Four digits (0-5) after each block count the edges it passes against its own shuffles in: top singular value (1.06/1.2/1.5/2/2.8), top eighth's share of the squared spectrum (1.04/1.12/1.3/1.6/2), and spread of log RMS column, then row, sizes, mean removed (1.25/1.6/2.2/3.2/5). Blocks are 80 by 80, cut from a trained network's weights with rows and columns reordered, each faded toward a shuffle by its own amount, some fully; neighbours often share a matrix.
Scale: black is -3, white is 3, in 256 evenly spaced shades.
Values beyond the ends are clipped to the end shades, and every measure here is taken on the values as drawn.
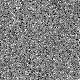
0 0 0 0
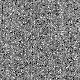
1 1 0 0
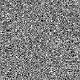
3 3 2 2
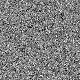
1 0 0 0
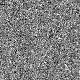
0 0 0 0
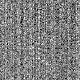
3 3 0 2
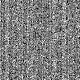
3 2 0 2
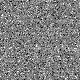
1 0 0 0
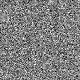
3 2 0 0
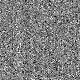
1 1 0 0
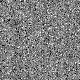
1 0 0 0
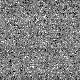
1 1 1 0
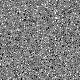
0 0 0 0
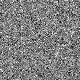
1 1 0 0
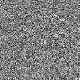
3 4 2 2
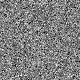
2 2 0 0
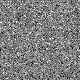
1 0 0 0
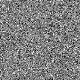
3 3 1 1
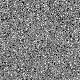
0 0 0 0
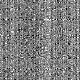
4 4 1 3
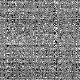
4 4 3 1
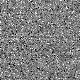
1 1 1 0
